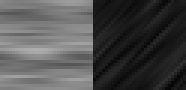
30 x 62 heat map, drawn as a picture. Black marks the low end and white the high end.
The table splits into one row of 2 panels. Panel 1,1: middling, streaked across. Panel 1,2: very low, slanting up to the right, faint in contrast.
